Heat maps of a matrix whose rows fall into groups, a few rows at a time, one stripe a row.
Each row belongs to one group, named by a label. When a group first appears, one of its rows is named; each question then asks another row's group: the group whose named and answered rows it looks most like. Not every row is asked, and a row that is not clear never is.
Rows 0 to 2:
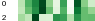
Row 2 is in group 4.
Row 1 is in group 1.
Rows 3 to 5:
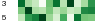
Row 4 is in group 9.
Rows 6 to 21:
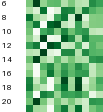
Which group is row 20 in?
9
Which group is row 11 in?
4
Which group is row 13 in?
4
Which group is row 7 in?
4
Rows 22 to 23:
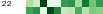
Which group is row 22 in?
4
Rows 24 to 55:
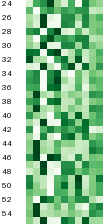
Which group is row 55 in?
4
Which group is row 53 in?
9
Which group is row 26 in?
4
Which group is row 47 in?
4
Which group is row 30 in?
4
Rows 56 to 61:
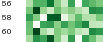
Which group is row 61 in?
1
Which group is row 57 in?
9
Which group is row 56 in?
1
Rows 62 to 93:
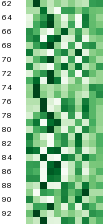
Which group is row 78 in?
1
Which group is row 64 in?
1
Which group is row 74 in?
9
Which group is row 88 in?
4
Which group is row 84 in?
4
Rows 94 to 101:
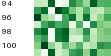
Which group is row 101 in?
4
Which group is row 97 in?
1
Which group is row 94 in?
4
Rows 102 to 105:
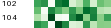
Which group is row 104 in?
4
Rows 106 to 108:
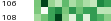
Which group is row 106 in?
9
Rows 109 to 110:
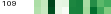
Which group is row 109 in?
4
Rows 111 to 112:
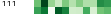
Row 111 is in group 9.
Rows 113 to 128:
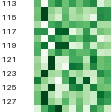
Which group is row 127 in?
9
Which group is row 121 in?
4
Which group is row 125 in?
4
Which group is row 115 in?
9
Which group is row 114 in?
9
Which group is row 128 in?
1
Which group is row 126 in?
9
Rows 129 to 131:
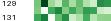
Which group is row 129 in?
9
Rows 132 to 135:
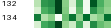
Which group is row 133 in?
1
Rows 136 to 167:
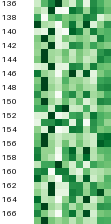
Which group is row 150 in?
9
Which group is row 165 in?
9
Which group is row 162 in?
4
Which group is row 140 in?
4
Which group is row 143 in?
9
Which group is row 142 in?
4
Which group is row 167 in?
9
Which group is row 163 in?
4
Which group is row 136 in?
1
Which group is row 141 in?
9
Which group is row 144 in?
9
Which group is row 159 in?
1
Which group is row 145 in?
4
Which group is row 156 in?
9
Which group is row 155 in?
9
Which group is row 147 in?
9
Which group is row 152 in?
4
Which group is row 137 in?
4
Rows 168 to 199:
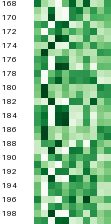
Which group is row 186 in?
9
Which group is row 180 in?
9
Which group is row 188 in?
1
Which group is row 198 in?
4
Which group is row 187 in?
9
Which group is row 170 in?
4
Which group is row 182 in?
4
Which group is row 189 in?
4
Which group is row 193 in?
4
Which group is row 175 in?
9
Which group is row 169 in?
4
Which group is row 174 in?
4
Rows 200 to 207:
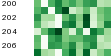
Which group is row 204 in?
1
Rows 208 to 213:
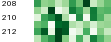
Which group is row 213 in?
1
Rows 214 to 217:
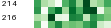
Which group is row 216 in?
4
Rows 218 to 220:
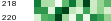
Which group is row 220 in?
1
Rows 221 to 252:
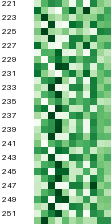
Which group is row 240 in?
4
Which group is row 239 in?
1
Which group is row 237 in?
4
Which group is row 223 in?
9
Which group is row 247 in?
4
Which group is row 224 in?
4
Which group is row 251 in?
1
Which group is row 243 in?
4
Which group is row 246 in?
1
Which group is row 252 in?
9
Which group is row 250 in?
4
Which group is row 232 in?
1
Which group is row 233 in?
4
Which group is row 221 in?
1
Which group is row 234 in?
1
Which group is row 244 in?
1
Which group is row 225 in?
9
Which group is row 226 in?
4
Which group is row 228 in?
1
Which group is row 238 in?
1
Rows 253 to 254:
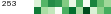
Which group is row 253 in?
1
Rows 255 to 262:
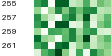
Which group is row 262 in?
1
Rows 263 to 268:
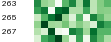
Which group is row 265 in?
1
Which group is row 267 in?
4
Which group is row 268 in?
1
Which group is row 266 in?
9
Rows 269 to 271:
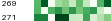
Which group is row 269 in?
9
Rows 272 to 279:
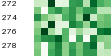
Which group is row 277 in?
1
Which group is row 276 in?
9
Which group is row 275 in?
4
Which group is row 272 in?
4
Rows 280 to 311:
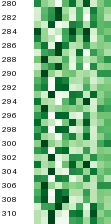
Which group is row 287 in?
1
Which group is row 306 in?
9
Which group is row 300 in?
9
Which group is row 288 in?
9
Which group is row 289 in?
1
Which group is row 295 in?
9
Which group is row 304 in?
4
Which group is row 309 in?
1
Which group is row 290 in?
9
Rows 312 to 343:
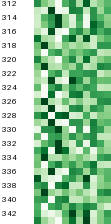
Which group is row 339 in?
9
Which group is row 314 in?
1
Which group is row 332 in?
1
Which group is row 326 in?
9
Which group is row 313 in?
4
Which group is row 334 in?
9
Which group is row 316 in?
4
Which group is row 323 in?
4
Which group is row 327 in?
4
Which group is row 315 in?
1
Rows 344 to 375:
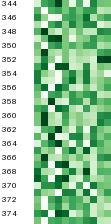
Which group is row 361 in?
9
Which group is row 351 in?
9
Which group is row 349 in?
1
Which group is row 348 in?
9
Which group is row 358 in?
4
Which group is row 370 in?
1
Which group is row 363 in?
4
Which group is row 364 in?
1
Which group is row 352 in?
9
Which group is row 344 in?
1
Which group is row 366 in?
9
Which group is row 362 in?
1
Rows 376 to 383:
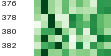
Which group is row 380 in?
1
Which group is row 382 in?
1
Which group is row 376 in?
9
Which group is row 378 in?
4
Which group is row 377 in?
9
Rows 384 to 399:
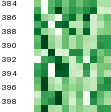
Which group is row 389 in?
9
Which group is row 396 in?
9
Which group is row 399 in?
9
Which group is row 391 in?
4
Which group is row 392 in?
1
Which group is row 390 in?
9
